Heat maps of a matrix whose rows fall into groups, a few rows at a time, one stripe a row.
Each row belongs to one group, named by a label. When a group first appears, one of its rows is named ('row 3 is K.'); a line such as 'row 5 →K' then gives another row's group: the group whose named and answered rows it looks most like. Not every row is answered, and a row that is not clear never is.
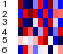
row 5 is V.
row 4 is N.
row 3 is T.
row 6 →N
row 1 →T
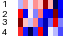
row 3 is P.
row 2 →P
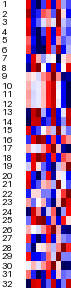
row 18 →N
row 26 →V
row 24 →N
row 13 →N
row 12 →V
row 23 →P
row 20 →T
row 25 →N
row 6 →T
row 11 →V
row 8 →N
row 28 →P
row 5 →T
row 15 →T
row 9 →V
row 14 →N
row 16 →N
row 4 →T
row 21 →T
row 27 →T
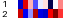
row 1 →N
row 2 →P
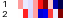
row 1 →V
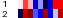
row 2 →N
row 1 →P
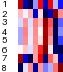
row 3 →V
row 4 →V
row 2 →P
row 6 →V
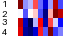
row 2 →P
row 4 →T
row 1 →P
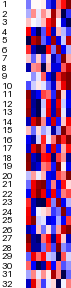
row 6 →T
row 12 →T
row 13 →T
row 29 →N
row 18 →T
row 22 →N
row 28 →T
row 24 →P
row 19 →T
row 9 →P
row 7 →P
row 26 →P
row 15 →P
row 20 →P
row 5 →N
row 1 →P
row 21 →N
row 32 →N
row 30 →T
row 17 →N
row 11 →T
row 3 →V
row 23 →T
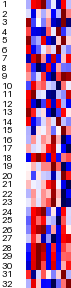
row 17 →V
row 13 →P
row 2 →P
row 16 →V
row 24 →N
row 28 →N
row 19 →V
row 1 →N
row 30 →N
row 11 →P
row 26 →N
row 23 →V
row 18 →N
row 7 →N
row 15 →P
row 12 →T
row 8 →T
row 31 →P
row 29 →N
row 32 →P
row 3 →P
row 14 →T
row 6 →T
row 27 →P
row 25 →N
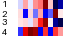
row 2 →P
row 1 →V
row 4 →N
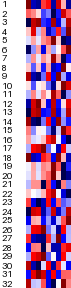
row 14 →T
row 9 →T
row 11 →V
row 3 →N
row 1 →T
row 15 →P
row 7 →V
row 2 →P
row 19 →V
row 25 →P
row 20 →V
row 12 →N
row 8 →P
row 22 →V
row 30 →T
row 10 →P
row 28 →P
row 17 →N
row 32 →P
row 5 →V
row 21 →P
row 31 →N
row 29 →N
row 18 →T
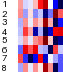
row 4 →P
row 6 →N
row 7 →T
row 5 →V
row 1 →V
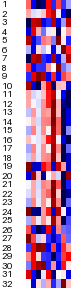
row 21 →V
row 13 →V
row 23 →V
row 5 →T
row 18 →V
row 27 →P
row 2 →V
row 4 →N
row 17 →V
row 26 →T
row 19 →T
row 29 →P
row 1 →T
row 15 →V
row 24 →T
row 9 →N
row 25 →V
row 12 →V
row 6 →P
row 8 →T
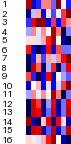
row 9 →T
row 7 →P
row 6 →T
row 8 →N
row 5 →V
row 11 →V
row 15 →N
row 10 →P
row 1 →T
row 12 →N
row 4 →V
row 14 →T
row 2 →P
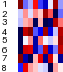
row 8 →N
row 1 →P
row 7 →T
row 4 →N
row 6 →N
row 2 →V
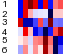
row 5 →V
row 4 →P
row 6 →V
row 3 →T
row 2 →N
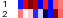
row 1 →N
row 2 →P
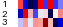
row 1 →T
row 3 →V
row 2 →N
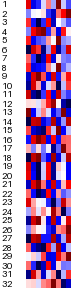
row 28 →T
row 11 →T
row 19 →T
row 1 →T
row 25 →N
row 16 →N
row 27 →N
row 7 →T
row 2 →P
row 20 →T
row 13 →P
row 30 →T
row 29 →P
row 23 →P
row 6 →N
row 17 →P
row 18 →N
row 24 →V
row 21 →N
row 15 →T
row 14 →N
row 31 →N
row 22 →T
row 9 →N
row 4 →N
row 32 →V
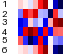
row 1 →V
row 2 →N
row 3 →P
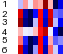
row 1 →V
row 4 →V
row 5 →T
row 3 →T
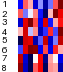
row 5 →N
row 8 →T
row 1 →P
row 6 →N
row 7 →T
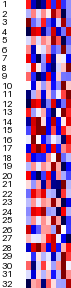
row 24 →N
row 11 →P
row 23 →V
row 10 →P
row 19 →V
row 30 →P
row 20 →T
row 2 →V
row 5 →V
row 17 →N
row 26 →T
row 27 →V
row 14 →N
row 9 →T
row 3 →P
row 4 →N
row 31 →P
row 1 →T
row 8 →P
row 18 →T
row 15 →N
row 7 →T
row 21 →P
